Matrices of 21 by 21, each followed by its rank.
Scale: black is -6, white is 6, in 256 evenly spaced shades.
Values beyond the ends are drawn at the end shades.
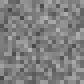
full rank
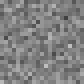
full rank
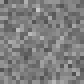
full rank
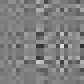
two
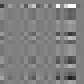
one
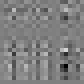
two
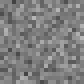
full rank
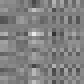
two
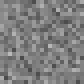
full rank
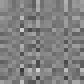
two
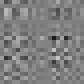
two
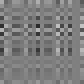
one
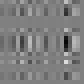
one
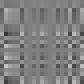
one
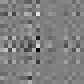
two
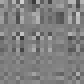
two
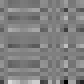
one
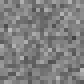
full rank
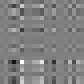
one
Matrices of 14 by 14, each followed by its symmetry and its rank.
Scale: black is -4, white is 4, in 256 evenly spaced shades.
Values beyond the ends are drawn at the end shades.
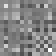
symmetric, rank three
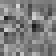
neither, rank three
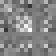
symmetric, rank three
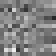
neither, rank three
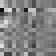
neither, rank two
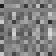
neither, rank two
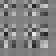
symmetric, rank one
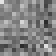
symmetric, rank three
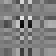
neither, rank one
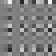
neither, rank one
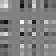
symmetric, rank one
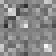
symmetric, rank three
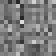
neither, rank three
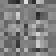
neither, rank two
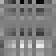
neither, rank one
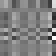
neither, rank one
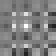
symmetric, rank one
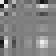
symmetric, rank one
